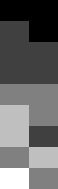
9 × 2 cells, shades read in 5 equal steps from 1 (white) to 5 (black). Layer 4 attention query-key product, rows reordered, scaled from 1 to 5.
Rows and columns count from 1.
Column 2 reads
5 5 4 4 3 3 4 2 3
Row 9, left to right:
1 3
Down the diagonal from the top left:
5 5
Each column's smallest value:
1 2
